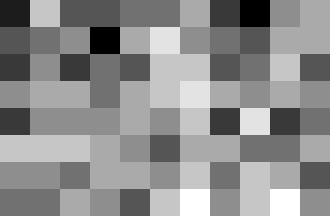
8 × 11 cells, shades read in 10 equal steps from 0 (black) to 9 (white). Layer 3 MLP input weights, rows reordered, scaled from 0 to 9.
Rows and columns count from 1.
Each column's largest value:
7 7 7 6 6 8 9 6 8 9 6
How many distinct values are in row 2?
6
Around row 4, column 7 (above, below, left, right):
7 7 7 6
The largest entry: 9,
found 2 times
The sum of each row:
41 50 47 64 51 61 58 64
